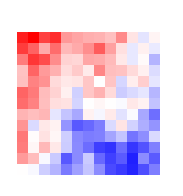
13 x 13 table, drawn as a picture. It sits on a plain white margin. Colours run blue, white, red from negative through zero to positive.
Odd rows or columns: none. Ninth with the highest average: top left. Slope: up to the top left. Stripes: none. Ninth with the lowest average: bottom right.
